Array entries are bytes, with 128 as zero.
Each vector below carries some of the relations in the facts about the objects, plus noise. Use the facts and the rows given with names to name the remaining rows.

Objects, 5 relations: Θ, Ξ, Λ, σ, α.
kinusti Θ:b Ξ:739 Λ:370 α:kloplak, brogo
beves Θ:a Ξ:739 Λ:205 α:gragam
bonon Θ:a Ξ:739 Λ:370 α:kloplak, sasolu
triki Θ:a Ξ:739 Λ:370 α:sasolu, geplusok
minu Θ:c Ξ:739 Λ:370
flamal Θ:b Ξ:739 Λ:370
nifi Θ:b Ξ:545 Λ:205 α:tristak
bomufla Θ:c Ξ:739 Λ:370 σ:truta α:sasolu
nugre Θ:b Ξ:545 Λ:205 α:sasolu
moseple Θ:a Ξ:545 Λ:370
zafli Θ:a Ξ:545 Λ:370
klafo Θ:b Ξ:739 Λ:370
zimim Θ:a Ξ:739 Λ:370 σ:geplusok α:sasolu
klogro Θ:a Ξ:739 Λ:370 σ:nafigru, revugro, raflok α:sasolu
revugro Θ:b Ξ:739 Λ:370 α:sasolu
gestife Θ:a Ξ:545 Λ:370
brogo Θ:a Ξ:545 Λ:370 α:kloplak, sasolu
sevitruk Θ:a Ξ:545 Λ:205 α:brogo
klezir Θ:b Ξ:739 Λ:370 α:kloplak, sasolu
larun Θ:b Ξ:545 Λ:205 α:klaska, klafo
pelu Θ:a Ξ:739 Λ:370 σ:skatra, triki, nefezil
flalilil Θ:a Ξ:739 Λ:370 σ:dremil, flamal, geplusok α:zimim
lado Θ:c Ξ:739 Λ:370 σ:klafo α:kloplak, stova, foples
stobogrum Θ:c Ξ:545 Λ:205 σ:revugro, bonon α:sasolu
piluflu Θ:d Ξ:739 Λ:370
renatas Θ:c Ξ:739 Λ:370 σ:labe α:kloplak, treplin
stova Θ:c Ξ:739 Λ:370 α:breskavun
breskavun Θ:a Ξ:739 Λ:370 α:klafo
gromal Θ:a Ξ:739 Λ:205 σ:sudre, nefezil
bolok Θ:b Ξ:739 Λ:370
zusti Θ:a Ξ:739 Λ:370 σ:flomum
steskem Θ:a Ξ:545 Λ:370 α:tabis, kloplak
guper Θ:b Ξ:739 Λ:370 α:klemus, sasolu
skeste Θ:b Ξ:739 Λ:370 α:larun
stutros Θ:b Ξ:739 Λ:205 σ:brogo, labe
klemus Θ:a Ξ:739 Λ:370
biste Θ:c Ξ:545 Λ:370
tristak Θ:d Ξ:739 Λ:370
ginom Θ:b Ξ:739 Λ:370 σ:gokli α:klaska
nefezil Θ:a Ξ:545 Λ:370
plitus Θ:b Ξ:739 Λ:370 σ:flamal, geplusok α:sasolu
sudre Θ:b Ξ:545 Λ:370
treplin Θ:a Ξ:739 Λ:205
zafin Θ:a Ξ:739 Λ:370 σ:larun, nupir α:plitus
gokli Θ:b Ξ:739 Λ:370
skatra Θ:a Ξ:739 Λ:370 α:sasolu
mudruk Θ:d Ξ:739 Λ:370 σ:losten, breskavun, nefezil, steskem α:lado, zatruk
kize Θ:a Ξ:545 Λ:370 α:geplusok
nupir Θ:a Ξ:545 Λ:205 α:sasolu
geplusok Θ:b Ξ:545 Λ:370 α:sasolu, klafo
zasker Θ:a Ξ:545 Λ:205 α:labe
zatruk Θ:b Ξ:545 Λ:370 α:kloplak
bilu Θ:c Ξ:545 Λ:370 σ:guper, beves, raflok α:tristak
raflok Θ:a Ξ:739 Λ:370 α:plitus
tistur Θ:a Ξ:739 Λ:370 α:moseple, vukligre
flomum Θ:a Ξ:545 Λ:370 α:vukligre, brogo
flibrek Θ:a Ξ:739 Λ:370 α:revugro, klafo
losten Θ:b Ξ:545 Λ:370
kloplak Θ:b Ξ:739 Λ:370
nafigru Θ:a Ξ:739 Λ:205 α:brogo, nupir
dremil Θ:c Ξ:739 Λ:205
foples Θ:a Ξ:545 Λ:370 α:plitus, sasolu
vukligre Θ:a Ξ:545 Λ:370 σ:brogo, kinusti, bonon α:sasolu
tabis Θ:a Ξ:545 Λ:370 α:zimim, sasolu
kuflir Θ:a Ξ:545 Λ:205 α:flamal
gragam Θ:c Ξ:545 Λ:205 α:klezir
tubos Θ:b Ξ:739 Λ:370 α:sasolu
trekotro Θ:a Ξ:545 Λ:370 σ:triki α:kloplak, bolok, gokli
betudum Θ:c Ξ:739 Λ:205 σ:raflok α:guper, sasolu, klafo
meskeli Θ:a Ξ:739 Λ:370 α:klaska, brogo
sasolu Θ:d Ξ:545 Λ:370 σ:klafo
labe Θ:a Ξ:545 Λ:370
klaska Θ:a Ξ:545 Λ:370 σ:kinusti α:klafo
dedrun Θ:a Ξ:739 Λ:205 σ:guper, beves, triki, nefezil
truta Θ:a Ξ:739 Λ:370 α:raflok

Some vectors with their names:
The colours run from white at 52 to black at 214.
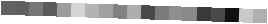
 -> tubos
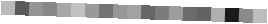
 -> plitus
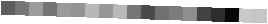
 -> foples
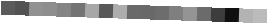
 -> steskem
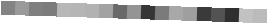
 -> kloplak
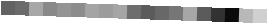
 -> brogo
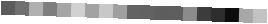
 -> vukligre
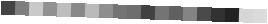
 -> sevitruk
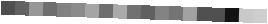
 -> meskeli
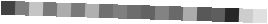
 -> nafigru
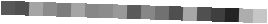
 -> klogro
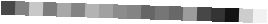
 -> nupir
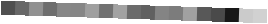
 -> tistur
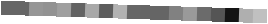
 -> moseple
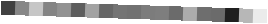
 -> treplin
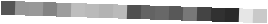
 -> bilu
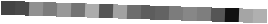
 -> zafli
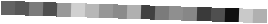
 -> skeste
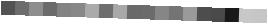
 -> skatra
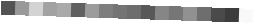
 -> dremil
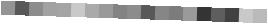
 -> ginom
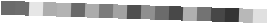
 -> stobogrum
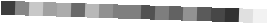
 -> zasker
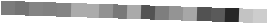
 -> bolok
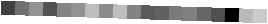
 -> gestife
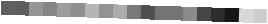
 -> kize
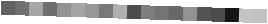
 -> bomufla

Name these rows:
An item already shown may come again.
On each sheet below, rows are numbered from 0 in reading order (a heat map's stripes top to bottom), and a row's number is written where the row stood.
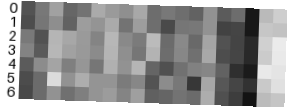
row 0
zusti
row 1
breskavun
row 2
nugre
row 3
nugre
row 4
biste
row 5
betudum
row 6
raflok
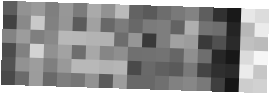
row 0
biste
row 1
treplin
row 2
kloplak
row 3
gragam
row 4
bilu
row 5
minu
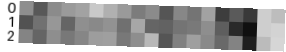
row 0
ginom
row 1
stova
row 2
flamal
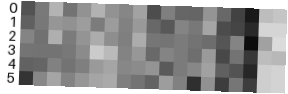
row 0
renatas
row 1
klemus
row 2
zimim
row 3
mudruk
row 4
piluflu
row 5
dedrun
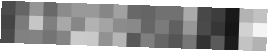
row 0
raflok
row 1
nupir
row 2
trekotro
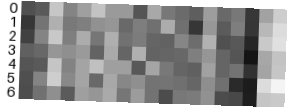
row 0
stutros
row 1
gromal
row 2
nafigru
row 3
moseple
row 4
stutros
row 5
gragam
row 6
breskavun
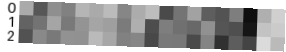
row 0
geplusok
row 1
bomufla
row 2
pelu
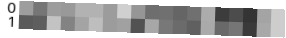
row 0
sasolu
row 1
stutros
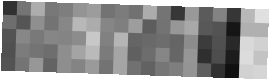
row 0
gromal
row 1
kinusti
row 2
nefezil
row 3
triki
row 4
stova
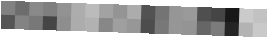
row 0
zatruk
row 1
tristak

